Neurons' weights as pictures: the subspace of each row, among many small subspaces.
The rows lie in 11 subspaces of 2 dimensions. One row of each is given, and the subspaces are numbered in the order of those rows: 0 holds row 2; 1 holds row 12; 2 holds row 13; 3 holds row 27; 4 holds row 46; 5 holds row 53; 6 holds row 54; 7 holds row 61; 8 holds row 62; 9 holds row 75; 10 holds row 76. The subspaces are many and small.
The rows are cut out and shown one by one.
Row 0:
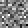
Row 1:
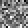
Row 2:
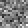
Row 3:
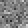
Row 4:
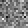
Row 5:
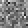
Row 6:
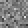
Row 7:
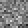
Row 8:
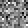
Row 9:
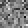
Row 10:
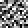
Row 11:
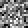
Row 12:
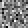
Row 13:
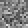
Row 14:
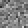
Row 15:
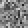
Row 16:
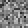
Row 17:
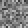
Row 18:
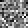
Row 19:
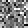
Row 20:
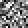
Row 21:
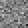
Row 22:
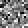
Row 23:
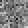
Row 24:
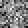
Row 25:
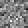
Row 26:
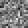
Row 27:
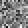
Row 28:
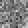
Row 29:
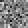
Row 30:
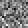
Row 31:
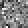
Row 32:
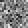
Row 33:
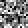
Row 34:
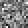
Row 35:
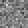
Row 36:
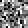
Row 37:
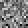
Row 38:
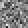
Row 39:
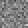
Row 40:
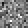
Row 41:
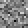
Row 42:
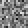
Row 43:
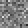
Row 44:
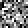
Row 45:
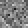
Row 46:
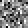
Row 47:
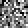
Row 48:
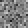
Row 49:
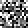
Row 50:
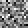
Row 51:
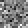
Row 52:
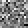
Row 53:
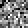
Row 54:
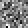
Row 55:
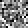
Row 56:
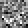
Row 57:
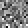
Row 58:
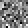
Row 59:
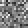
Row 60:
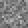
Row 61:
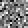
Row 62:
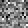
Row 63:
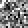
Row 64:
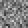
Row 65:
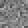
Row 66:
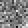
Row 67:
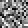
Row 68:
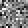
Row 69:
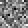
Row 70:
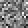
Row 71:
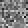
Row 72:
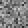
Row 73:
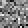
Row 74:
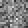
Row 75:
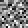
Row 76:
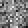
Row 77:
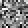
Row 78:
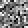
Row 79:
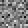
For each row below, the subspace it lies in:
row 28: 10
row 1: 3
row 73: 7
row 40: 7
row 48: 7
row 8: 8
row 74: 10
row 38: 6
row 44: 8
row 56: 2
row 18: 1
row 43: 9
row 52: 6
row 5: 8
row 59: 9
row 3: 0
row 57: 6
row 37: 6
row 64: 4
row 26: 2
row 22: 2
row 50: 6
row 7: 0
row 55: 1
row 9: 5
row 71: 1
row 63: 5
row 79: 9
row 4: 1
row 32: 7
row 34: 8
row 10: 9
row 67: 4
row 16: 5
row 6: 6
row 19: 4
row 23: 10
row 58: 6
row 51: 7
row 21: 0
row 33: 7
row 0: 9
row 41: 2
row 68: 3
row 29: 7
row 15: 5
